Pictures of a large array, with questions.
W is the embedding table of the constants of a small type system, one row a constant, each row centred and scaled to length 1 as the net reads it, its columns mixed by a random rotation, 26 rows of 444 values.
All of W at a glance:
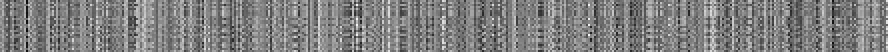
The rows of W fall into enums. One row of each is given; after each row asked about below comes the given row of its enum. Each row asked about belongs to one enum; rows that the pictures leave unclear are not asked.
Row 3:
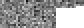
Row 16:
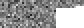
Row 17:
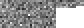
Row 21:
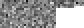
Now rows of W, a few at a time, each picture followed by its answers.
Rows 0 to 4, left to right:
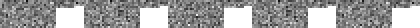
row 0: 21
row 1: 3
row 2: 17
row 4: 21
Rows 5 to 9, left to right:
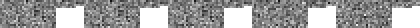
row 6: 3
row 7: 3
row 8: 21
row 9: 17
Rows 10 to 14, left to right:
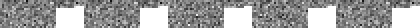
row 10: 21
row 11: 21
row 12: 17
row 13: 16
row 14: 21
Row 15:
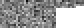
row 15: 3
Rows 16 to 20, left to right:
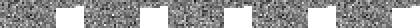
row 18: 3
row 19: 16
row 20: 16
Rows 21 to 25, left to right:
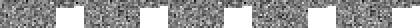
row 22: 3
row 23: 21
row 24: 16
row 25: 3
